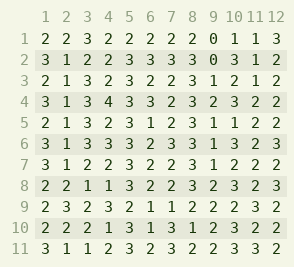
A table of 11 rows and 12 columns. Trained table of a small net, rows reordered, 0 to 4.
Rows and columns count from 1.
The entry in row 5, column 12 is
2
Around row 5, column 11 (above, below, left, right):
2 2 1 2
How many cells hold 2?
58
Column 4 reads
2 2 2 4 2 3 2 1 3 1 2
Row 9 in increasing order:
1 1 2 2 2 2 2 2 2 3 3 3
